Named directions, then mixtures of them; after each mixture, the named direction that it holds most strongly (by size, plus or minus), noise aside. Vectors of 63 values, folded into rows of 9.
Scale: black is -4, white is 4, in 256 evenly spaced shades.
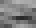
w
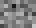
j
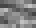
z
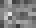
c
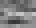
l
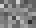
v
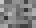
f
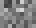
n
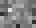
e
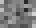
f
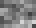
z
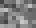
z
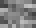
z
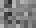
c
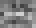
l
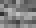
l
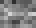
l
